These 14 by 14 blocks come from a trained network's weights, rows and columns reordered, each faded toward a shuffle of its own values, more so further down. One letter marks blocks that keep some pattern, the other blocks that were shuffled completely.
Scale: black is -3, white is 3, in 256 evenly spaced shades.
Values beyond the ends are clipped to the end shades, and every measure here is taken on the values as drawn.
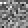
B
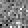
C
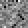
C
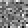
C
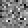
C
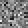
C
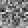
B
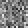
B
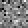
C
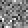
C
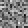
C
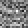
B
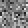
C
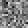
B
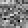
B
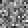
C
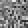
B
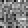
B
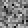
C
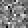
C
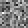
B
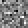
C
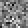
C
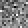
C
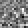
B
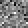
C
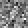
C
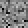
B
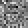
B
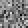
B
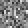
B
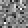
C
